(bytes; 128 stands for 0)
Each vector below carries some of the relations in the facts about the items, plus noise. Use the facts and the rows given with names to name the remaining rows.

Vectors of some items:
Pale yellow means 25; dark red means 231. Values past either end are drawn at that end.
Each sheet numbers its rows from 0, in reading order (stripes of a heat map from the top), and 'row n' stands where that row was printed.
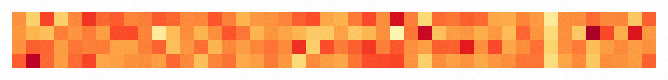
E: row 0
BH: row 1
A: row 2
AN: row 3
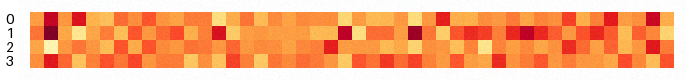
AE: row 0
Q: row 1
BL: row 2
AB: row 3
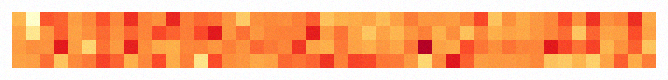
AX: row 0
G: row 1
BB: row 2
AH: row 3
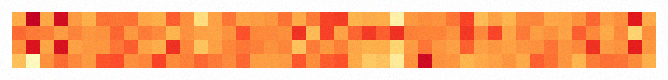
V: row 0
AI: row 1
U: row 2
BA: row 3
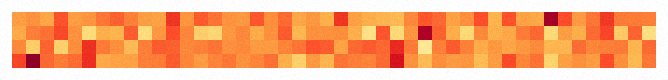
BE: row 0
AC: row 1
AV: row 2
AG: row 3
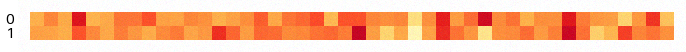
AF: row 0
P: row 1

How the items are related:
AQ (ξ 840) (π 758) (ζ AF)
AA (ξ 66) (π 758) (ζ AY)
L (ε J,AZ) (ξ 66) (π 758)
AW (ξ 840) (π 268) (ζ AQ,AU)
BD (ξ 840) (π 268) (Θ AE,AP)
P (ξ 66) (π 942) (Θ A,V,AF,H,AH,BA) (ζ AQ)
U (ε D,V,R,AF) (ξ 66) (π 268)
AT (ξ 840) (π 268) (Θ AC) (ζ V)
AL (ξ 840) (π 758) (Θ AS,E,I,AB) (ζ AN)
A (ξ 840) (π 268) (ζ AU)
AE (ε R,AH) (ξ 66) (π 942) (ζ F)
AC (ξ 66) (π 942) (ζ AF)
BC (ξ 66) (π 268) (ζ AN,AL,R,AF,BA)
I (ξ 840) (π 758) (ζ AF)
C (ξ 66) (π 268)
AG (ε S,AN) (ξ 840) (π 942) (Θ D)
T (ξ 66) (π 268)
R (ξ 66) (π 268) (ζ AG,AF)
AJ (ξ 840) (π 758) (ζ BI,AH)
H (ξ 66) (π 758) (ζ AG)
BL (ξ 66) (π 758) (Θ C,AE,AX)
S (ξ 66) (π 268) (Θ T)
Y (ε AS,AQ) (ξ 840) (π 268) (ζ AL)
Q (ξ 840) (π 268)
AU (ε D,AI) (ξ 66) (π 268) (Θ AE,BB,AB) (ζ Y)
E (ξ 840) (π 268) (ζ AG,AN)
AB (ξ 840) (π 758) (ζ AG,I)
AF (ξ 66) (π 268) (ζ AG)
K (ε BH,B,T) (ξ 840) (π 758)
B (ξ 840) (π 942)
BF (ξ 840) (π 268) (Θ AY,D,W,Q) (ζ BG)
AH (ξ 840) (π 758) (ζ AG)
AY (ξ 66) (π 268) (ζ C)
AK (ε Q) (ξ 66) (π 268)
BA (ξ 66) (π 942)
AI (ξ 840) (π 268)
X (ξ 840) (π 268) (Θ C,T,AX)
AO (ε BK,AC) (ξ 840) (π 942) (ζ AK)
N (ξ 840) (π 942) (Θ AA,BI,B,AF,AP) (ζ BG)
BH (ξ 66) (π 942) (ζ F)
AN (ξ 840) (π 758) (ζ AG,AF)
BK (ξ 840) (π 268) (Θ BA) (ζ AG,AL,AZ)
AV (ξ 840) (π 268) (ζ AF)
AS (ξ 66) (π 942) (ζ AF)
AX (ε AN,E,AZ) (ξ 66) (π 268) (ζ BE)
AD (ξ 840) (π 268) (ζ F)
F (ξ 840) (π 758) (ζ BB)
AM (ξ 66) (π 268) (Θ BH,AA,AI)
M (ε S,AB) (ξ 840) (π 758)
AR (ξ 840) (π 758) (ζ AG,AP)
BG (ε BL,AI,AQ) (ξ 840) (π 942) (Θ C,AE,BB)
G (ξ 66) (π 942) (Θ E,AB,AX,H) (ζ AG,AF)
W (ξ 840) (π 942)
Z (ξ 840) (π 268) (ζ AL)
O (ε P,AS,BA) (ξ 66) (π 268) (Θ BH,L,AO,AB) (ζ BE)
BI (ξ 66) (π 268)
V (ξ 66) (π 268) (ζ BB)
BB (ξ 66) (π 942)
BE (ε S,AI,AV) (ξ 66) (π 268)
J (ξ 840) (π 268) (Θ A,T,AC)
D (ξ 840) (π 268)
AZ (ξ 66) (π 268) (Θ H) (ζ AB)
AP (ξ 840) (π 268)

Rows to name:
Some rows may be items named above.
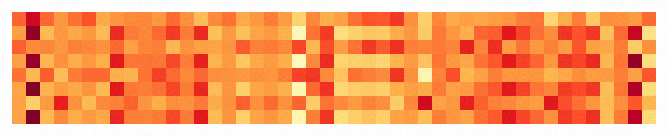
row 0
AN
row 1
AK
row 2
AI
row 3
AK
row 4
X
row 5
AK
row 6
BI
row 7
AK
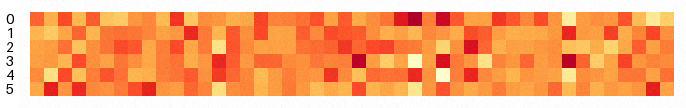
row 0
AO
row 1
R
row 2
AH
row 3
P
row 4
J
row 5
H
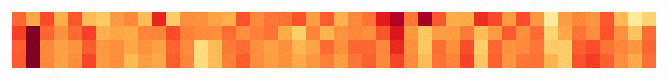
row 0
AO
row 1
AG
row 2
D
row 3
D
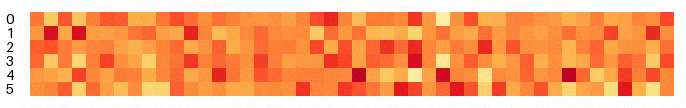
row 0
X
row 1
U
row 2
AW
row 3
BF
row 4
P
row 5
BK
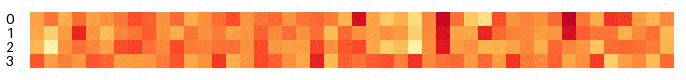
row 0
AS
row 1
BI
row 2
BA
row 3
Y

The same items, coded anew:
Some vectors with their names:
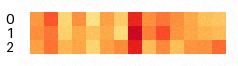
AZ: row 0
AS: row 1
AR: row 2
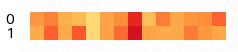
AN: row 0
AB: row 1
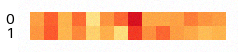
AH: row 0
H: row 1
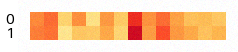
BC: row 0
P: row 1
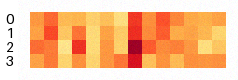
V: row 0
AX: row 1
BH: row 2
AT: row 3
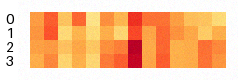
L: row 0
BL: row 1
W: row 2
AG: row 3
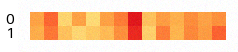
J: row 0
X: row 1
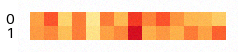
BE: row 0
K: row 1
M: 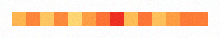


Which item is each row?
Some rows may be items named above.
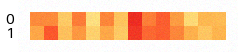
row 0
AY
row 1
C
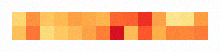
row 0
AK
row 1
BG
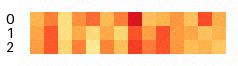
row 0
AO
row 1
AU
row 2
BE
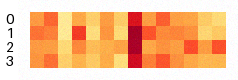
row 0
G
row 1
BH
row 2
B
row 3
AS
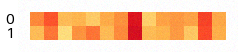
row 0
BK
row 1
AO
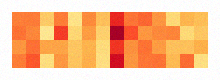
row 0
AY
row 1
BH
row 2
AA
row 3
AC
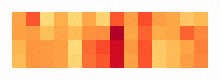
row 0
AU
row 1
W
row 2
Q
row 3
Q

